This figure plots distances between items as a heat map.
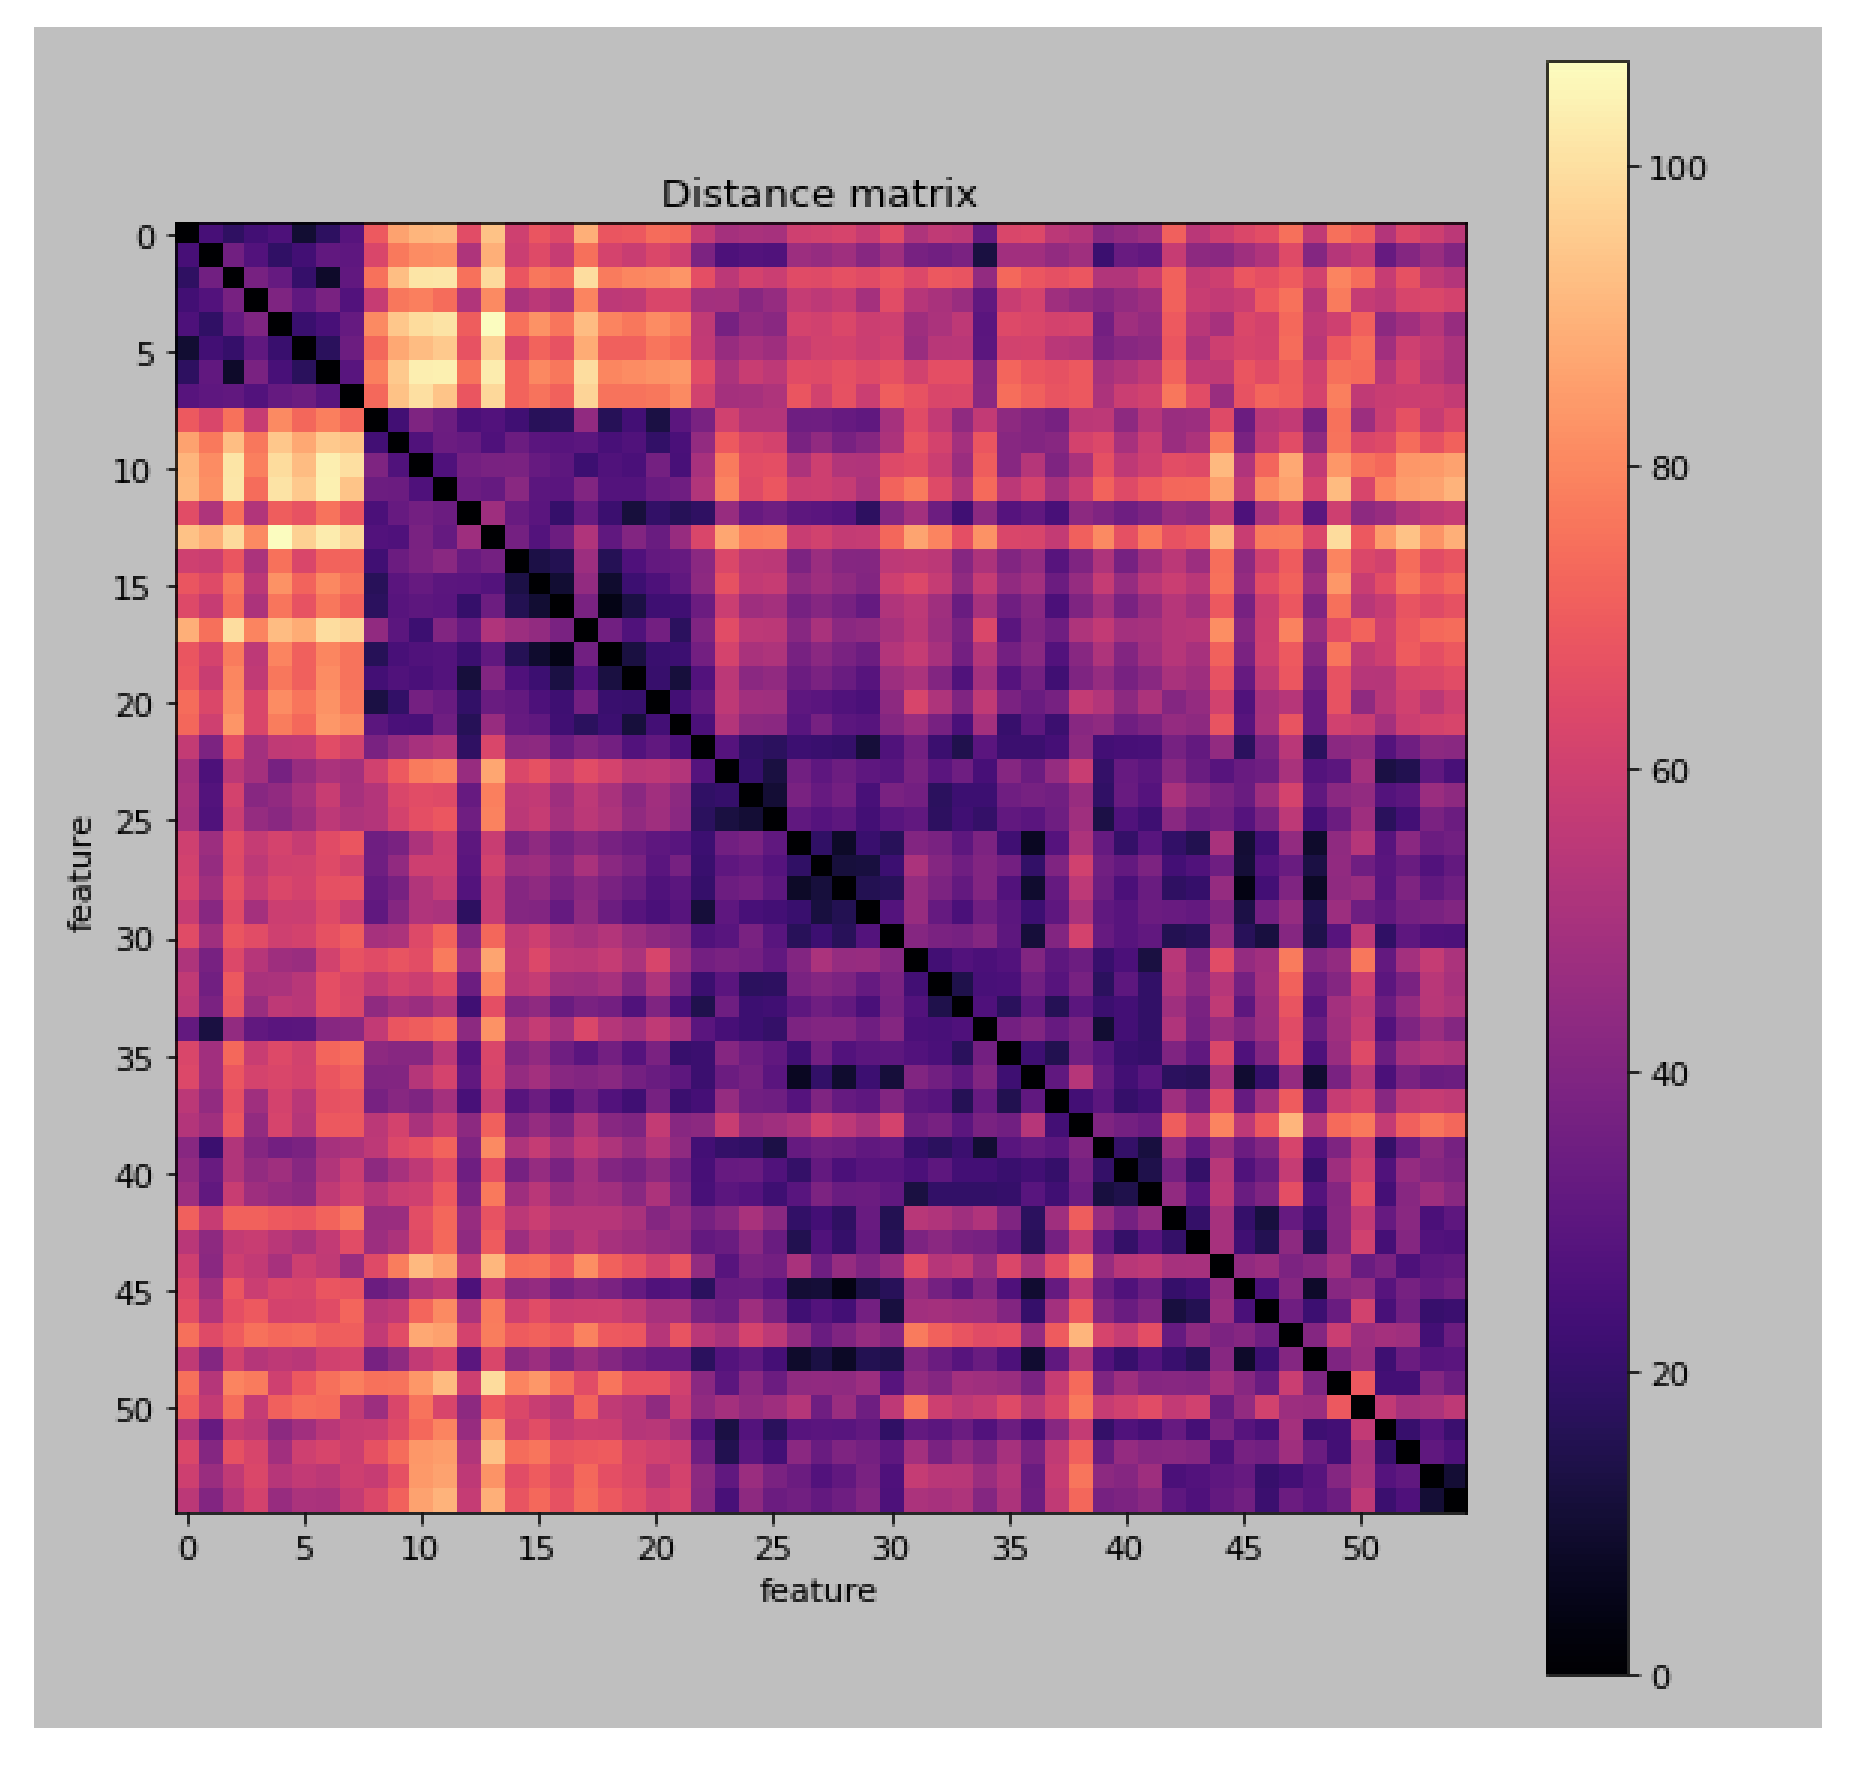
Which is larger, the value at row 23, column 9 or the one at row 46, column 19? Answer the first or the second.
the first
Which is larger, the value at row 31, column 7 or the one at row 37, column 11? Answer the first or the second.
the first
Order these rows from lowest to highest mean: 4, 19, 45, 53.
45, 19, 53, 4
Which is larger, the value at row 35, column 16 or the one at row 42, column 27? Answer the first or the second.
the first
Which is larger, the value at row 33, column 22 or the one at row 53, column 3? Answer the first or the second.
the second
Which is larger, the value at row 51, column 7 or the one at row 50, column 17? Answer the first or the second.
the second
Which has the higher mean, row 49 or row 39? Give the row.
49
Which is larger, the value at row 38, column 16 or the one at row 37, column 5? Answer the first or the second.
the second
